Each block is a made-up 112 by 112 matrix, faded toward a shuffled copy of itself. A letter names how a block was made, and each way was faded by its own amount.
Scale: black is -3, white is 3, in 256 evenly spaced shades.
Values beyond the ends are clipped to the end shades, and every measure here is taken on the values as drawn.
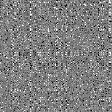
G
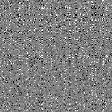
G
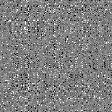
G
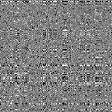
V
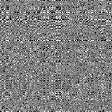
V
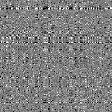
V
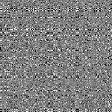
V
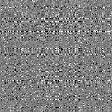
V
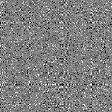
G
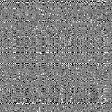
V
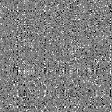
G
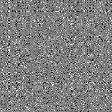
G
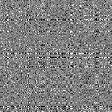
V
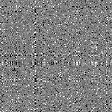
G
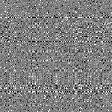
V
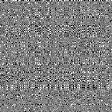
V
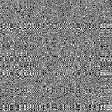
V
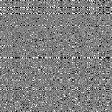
V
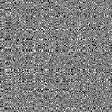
V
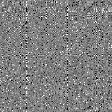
G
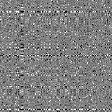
V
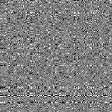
V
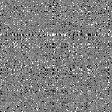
G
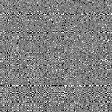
V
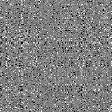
G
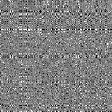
V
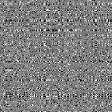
V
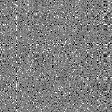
G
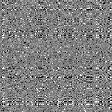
V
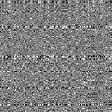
V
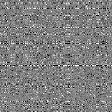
V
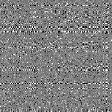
V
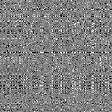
V
